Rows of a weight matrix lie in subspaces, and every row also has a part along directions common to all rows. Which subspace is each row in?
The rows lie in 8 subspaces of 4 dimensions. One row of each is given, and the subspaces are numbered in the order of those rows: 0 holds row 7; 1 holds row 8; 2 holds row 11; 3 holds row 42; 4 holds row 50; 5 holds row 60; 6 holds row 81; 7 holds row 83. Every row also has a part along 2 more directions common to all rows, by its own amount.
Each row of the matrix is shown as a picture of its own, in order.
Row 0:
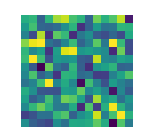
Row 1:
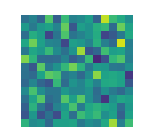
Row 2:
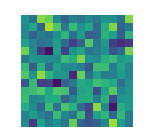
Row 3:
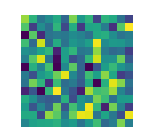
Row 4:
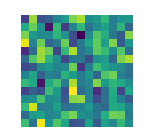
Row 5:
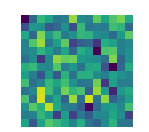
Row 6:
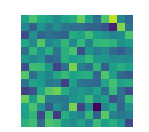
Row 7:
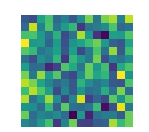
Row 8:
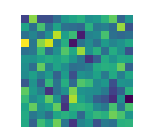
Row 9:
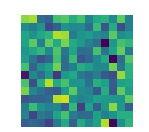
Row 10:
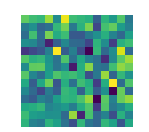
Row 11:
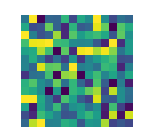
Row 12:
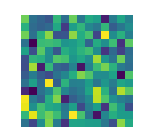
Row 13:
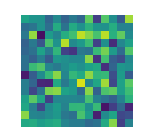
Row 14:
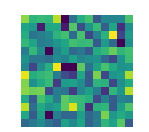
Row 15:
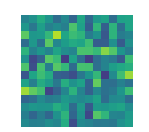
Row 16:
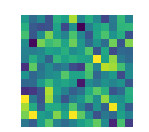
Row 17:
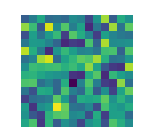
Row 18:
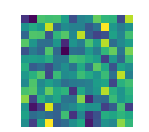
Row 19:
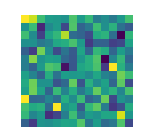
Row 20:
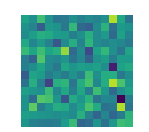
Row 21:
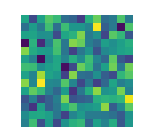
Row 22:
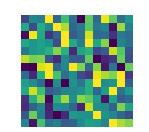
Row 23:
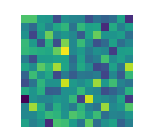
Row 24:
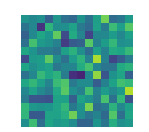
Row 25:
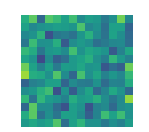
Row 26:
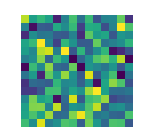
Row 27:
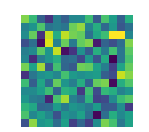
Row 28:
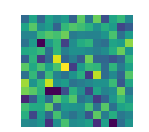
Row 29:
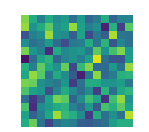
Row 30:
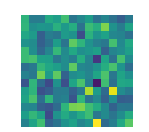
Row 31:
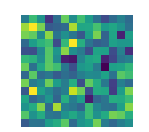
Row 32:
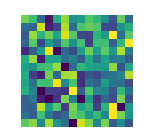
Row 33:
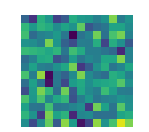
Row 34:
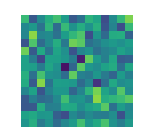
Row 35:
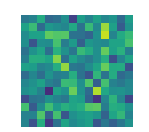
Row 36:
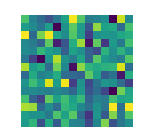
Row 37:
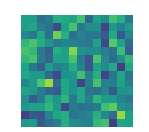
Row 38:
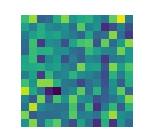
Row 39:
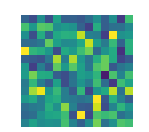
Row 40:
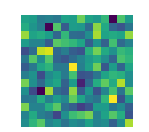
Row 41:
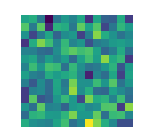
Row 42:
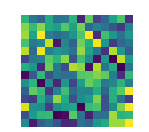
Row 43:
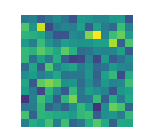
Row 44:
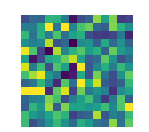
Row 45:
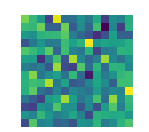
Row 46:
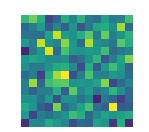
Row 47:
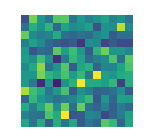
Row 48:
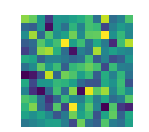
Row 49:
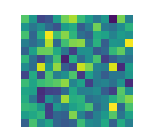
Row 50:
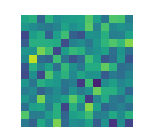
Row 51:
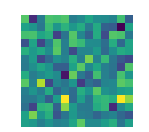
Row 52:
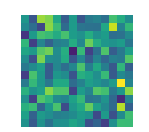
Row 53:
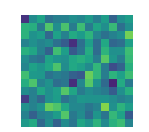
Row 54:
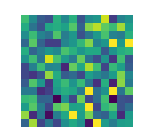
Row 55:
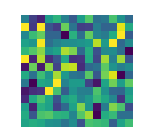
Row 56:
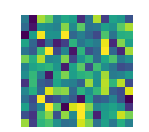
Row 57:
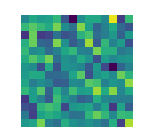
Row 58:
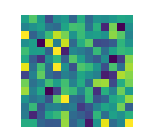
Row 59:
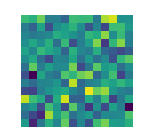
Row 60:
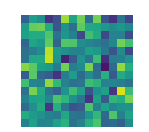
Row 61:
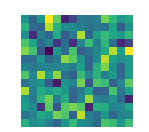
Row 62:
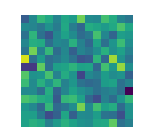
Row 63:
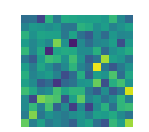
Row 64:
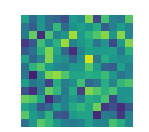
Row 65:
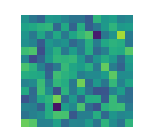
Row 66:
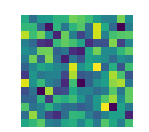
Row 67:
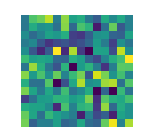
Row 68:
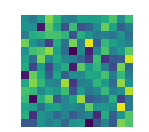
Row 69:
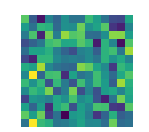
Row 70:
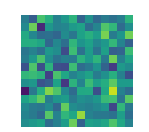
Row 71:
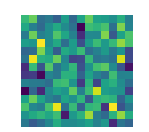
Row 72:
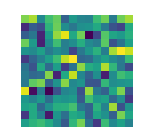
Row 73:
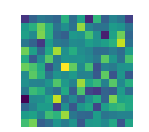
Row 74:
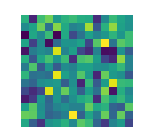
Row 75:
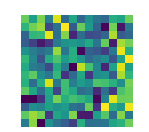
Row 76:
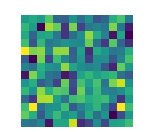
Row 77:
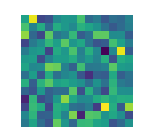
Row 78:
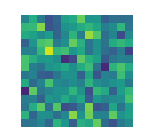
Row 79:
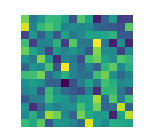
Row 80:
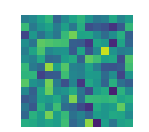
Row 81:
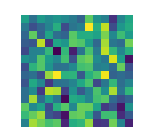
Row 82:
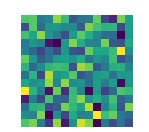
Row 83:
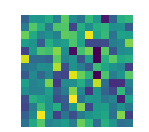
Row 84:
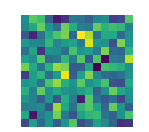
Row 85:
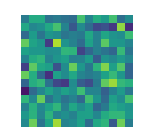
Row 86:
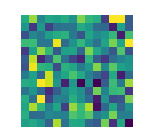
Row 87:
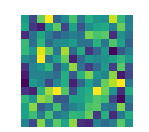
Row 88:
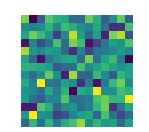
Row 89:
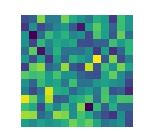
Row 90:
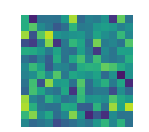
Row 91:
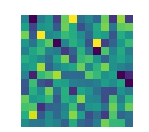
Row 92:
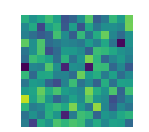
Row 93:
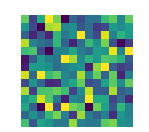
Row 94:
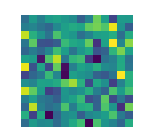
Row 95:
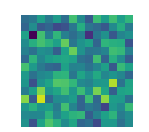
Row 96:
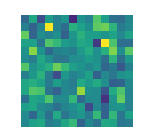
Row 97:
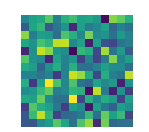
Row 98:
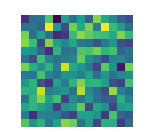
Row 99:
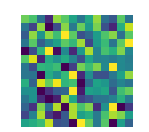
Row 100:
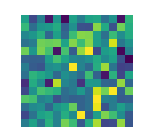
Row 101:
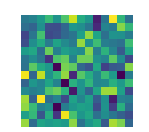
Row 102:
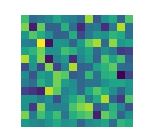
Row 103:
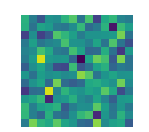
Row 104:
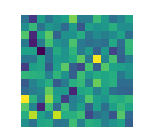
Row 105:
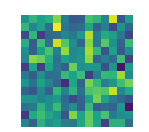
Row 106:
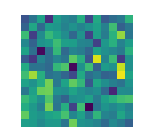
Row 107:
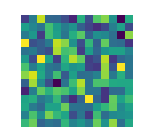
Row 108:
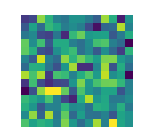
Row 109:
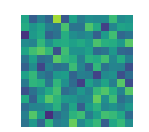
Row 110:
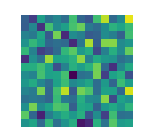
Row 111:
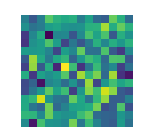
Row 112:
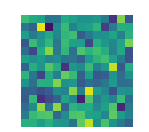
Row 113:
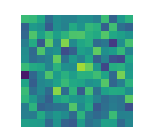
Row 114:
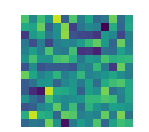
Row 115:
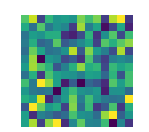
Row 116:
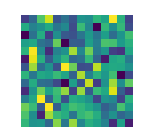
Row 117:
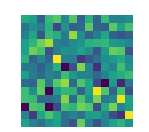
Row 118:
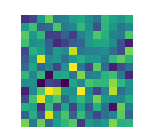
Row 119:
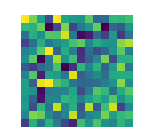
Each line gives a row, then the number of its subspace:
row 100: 2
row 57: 3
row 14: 5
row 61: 5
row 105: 3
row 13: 6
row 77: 0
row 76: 0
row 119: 2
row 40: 1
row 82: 6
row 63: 1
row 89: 3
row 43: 5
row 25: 4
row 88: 1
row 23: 0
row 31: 5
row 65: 5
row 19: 5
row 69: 6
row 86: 4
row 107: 4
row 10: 2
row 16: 3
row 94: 7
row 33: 6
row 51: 1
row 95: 7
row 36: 3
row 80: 7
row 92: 5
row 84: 1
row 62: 3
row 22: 3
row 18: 0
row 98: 2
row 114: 2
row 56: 0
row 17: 7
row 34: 1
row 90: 3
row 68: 0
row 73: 5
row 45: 2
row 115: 4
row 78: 5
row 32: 0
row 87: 0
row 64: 6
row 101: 4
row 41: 0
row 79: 7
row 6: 4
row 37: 6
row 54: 7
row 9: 6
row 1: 3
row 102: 5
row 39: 2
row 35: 4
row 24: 7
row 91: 3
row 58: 6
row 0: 6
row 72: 5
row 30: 7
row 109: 2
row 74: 2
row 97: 7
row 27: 6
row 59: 6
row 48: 6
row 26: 0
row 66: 1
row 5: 7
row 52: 0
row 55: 5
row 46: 1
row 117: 1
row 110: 7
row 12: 3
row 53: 7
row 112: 0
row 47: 2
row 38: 4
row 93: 5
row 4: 1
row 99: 0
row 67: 2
